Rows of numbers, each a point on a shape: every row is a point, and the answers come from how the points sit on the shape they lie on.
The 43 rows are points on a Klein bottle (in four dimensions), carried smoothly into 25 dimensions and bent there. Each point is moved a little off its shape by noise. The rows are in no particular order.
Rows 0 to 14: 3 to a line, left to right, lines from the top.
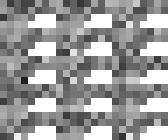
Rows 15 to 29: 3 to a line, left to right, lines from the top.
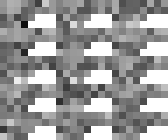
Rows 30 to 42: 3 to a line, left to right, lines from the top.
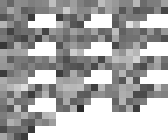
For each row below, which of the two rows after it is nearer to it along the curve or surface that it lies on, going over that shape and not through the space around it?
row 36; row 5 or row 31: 31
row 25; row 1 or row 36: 1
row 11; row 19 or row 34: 19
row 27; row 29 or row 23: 29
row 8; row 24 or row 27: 27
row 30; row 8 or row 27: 27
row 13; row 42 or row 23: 42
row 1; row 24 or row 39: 24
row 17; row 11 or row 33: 33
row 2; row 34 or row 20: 34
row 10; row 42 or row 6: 42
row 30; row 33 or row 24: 33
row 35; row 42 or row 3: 42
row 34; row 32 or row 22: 22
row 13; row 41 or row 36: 36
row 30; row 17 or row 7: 17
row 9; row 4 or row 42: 42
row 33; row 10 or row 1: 1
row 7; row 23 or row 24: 23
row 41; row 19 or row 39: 39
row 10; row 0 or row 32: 0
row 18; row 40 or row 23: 23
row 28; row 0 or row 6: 0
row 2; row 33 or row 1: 33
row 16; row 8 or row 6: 6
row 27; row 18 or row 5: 18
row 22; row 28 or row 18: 18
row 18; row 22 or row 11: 22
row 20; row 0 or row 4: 0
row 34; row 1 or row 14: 14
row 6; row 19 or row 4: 4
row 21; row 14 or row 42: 14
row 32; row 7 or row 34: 7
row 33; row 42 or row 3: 42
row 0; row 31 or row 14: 31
